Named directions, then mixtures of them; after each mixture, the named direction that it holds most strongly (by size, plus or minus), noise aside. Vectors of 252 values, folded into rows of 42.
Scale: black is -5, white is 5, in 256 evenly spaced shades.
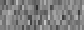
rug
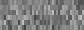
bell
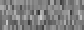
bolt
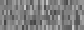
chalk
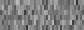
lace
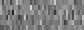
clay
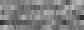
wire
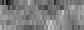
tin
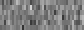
chalk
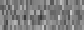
bolt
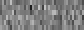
clay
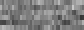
wire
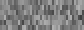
bell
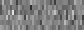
clay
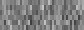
bell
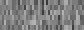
chalk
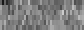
tin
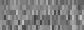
bell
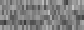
wire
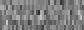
bolt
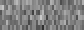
bolt
